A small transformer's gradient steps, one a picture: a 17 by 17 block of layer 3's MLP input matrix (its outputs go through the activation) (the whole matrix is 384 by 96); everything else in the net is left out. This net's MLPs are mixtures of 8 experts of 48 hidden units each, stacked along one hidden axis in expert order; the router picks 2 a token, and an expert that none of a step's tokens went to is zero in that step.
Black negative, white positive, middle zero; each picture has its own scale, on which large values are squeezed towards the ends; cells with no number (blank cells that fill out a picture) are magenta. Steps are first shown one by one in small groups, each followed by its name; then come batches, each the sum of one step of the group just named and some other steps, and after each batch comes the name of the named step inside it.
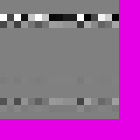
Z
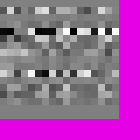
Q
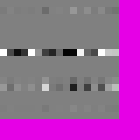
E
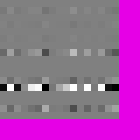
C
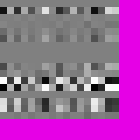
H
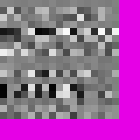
Q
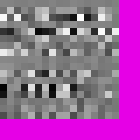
Q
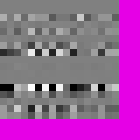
Z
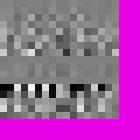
C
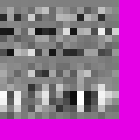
Q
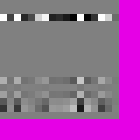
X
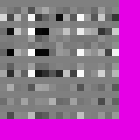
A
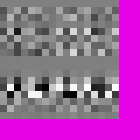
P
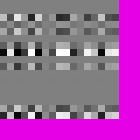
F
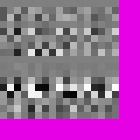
P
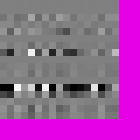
F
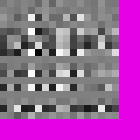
A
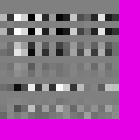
F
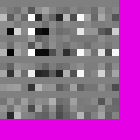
A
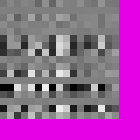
F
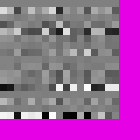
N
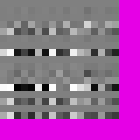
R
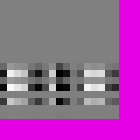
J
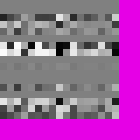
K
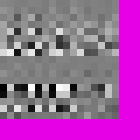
R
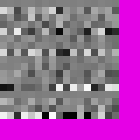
N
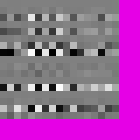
J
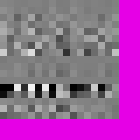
J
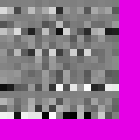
N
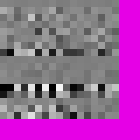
N
